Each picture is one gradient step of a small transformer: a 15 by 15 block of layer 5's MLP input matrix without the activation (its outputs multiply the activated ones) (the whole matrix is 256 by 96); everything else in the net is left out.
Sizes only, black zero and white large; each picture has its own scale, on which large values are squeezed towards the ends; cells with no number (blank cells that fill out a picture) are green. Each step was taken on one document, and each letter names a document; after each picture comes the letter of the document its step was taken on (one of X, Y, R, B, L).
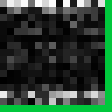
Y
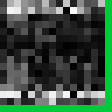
Y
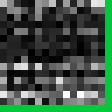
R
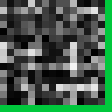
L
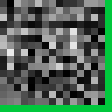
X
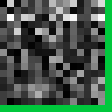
X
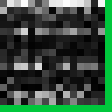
R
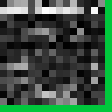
Y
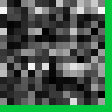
L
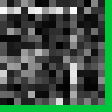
L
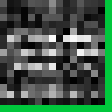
X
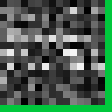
X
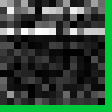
Y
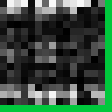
Y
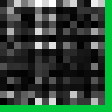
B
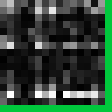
B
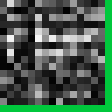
X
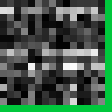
L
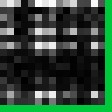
B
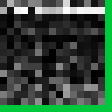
R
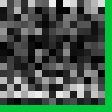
R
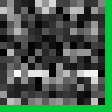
R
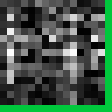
X
